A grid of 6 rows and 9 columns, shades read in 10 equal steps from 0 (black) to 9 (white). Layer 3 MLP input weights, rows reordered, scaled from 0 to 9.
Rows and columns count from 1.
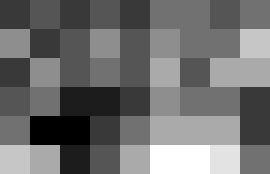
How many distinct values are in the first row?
3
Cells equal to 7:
2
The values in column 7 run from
3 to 9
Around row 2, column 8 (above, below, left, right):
3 6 4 7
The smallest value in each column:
2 0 0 1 2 4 3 3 2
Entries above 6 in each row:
0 1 0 0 0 4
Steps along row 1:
up down up down up same down up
